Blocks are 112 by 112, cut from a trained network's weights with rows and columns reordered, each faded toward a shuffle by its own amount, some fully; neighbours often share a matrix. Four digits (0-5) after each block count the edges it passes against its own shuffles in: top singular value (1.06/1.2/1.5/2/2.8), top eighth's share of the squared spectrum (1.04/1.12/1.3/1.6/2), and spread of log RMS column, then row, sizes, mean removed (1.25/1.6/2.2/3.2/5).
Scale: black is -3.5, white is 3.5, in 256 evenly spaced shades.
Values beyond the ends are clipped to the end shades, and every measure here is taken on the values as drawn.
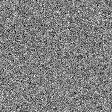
2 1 0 0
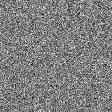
2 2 0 1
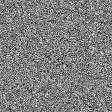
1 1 0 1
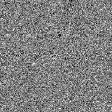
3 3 1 2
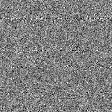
3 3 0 2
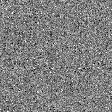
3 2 0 1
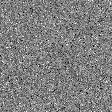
0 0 0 0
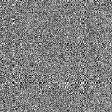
4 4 3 3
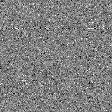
3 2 1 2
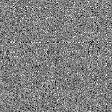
4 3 2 2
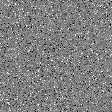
2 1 0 0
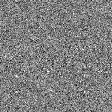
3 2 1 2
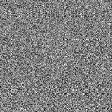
4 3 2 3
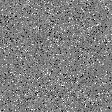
2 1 0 1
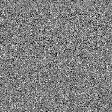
2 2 1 2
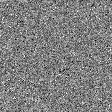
0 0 0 0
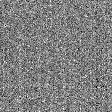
3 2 0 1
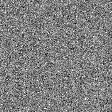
2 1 0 0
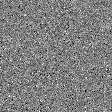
0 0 0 0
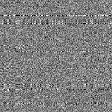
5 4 2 3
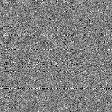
4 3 1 3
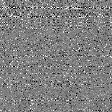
4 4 1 3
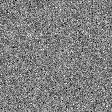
0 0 0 0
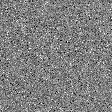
0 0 0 0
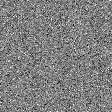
1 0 0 0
